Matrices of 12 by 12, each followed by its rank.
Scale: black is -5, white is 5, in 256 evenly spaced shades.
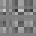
one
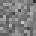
full rank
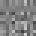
two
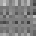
two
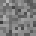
full rank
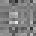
two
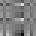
one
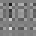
one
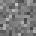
full rank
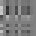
one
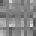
two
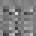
two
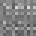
two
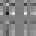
one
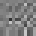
two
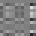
one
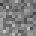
full rank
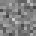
full rank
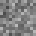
full rank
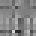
two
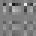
one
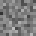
full rank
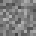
full rank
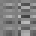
one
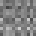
two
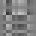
one
